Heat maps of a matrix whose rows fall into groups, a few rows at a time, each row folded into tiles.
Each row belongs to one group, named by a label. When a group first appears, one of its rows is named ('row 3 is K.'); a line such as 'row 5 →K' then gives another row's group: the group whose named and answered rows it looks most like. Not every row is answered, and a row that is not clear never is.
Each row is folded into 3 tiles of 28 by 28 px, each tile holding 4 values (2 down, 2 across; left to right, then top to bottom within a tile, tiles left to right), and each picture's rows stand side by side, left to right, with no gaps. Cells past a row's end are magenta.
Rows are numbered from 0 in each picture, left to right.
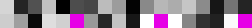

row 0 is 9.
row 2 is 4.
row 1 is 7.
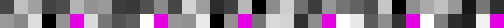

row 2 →7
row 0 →7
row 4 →9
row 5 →4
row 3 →7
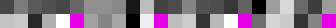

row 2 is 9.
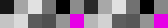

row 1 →7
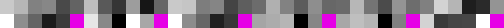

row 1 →9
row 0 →4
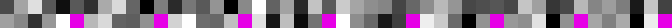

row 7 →4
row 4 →4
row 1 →7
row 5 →4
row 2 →9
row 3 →4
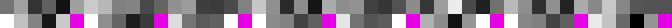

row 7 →4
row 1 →4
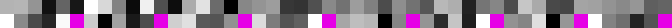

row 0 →4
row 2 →7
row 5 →7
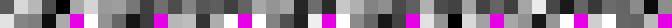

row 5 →9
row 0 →7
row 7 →9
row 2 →9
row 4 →4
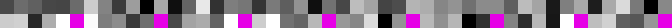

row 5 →4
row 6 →7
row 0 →9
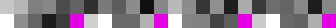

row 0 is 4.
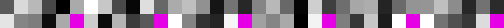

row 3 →4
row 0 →7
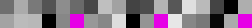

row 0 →4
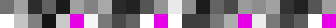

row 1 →9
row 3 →9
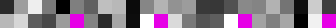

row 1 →7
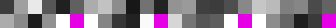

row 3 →4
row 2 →9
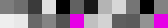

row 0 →9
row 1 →7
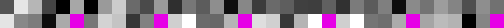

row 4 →9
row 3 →9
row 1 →7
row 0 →7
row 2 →9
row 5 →4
